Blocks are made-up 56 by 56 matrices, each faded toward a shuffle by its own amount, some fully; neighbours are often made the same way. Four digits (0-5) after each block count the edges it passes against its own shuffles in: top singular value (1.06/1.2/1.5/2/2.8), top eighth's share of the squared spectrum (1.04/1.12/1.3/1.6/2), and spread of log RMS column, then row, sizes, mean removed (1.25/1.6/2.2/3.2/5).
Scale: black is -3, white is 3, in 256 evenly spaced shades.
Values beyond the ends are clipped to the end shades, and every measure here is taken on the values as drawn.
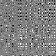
4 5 3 3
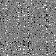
3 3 2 1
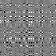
5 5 3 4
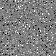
2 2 0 0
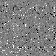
3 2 0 1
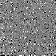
3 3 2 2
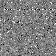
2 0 0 1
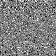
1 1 0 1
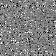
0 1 0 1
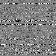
2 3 0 4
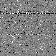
3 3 0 2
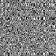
4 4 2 2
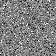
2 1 0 0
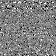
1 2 0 2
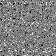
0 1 0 1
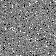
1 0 0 0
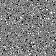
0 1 0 1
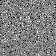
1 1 0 1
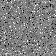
0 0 0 0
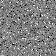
0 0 0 0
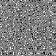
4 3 1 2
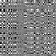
5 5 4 4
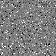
2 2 0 1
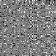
4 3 2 2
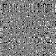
4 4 2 2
